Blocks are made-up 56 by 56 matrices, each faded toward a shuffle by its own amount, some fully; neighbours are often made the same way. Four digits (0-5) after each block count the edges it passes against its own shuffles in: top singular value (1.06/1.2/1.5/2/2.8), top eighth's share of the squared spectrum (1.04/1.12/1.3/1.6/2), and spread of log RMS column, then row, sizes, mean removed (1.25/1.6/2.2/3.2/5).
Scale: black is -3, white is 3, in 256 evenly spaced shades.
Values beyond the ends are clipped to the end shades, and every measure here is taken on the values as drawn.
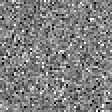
0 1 0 0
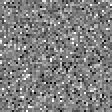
0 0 0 0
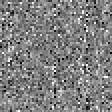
0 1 2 0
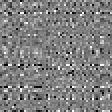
4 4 2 3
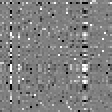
4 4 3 2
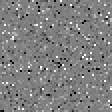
0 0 0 0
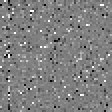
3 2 1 0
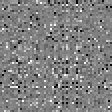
4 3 2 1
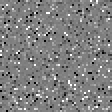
0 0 0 0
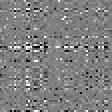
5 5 3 3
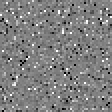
2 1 1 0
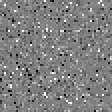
2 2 0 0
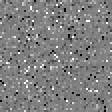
2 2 0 0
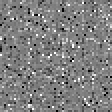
3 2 1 1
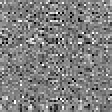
4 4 2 2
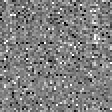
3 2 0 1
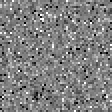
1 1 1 0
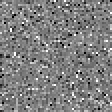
0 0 0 0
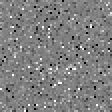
0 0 0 0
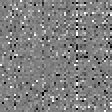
3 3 2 0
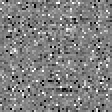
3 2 1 1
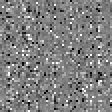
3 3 2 1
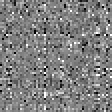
4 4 2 2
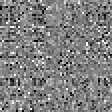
4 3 2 2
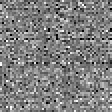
4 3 2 2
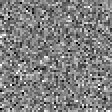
2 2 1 0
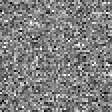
3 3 1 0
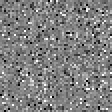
2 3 1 1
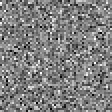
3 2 0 0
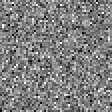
2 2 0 0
